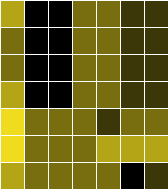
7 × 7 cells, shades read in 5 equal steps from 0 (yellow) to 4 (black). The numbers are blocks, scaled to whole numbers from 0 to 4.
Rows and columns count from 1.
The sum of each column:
7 22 22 14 14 19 18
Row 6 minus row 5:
0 0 0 0 -2 -1 -1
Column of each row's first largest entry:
2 2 2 2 5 2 6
